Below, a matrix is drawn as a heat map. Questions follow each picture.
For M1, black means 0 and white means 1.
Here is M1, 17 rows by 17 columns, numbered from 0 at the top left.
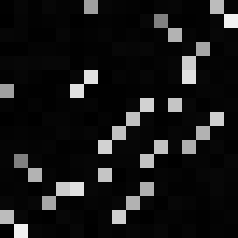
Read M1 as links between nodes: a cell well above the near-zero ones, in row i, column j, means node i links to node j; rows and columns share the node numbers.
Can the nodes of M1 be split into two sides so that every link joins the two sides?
yes
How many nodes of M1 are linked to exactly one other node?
4
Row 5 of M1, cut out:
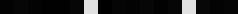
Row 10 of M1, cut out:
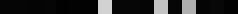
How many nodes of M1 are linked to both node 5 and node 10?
1
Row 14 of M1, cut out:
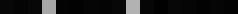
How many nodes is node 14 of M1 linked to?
2
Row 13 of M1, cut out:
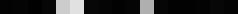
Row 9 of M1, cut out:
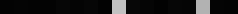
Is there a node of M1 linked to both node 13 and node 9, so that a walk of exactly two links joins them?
no
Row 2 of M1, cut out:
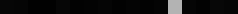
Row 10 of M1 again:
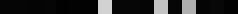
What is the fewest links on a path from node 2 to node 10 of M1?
3
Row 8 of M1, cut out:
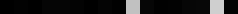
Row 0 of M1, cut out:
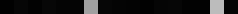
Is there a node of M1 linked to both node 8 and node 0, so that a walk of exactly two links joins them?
yes
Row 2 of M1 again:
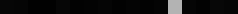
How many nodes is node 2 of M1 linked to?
1
